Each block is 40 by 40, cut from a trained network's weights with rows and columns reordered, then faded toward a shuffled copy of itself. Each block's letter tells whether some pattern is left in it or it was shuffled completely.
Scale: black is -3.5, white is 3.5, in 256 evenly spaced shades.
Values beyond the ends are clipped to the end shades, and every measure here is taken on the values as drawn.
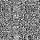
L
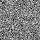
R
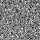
R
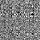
L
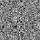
L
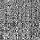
L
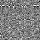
L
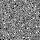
R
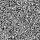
R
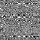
L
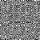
L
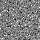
R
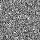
R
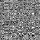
L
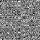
L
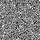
R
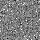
R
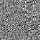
L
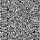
L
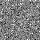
R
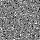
R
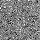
R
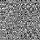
L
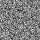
R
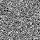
R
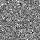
R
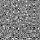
L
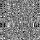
L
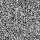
R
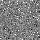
R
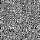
L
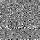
L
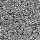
R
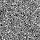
R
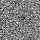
R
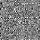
L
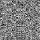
L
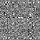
L
